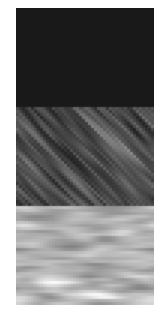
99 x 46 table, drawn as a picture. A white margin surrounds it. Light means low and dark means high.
The table splits into 3 rows of 1 panel. Panel 1,1: very high, flat. Panel 2,1: high, slanting down to the right. Panel 3,1: low, streaked across.
